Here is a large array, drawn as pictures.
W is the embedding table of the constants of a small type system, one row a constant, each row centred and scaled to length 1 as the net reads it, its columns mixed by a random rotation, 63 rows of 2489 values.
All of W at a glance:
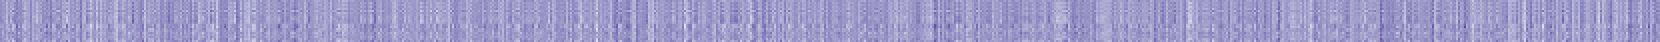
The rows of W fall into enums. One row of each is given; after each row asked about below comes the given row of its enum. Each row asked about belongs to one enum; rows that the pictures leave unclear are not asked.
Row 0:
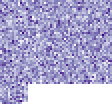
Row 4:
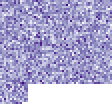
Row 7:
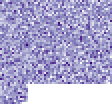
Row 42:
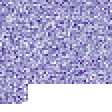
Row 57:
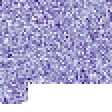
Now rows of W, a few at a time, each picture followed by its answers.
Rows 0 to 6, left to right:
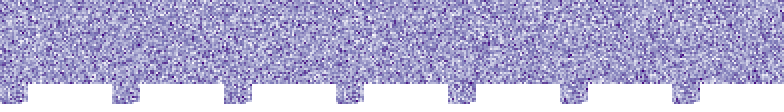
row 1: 7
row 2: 42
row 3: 0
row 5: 57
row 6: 57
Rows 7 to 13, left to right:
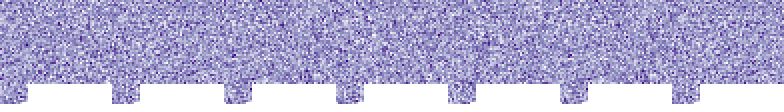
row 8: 42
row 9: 57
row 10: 0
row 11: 4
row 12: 57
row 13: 42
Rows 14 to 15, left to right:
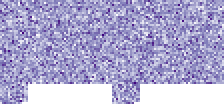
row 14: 0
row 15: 4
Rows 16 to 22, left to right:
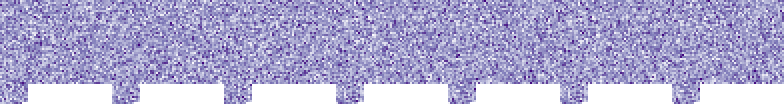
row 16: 4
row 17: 7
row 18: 42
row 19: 0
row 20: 57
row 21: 0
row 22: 57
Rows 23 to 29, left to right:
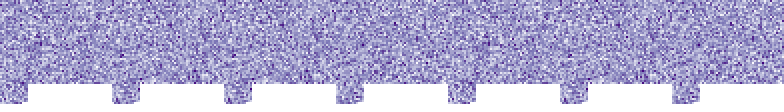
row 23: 4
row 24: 57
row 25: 57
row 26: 7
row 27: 4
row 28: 57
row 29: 7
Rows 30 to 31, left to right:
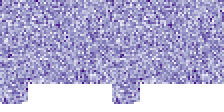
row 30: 57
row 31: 57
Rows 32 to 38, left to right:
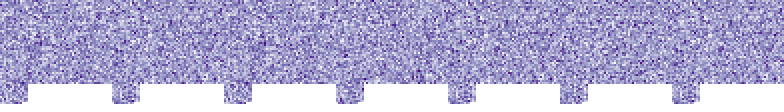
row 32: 4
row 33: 0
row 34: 4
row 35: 57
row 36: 0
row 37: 42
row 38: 0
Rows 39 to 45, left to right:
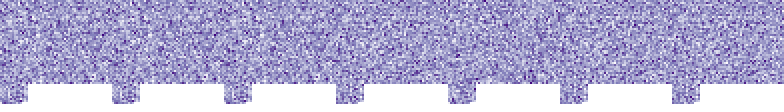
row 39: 0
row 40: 0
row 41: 0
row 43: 57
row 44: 42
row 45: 42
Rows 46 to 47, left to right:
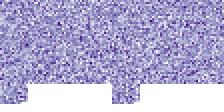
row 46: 7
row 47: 42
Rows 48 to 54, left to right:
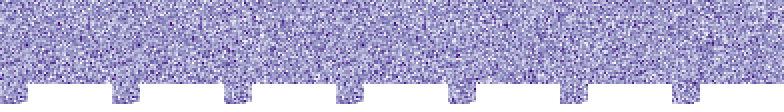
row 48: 7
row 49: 7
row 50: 0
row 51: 7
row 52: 57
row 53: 42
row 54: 4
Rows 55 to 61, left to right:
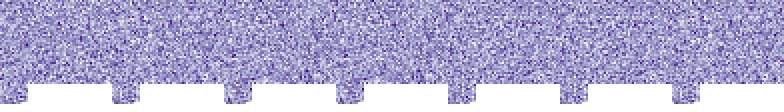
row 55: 7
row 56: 0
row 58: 57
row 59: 42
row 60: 42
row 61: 0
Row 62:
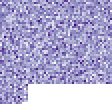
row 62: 42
